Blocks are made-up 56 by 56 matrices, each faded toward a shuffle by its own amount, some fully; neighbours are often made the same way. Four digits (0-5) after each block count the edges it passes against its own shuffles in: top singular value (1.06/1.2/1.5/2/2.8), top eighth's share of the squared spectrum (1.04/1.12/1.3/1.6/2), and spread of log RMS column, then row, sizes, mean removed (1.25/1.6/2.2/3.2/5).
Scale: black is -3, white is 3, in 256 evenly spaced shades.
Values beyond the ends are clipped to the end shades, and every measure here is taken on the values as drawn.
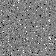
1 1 1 0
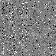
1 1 2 0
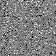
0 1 1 0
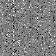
2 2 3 0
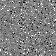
0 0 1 0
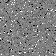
0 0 0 0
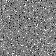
0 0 0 0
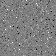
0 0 0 0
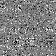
3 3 1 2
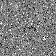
0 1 0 0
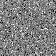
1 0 0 0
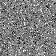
0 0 0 0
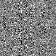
1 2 3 0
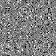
3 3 2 1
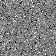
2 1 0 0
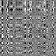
5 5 4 3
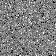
0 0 0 0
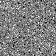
0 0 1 0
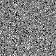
1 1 2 0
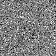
0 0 1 0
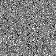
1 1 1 0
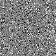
0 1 2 0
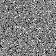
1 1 0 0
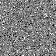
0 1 0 0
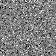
0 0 1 0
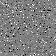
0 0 0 0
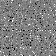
1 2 1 1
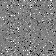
2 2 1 1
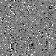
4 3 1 1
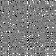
4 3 2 2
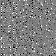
3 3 2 1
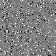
3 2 1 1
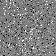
2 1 0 0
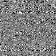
1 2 0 3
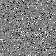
2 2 0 0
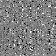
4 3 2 1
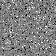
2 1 0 0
